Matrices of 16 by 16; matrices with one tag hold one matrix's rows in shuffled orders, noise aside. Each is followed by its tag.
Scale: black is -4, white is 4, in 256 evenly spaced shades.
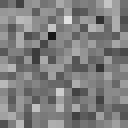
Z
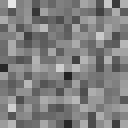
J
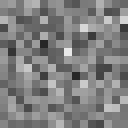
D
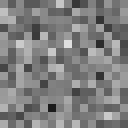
Z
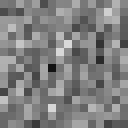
Z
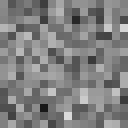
D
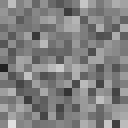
J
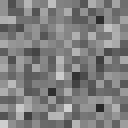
Z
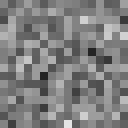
D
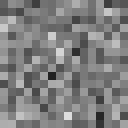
Z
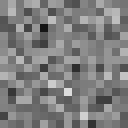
D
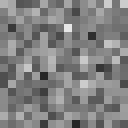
D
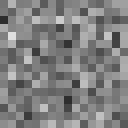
J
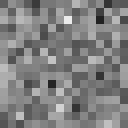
Z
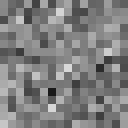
Z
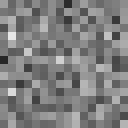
J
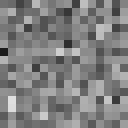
J
